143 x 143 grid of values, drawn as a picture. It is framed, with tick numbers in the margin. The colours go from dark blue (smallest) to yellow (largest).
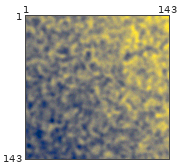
The field climbs toward the top right. No row or column stands out. The texture is blotchy. The bottom left is the ninth with the lowest average. There are no lone odd cells. The halves do not mirror each other.
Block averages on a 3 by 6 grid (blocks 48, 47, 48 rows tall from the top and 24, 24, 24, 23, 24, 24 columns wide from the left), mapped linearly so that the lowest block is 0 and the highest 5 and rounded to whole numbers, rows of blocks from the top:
2 2 3 4 5 5 / 1 1 2 3 4 4 / 0 0 1 2 2 3
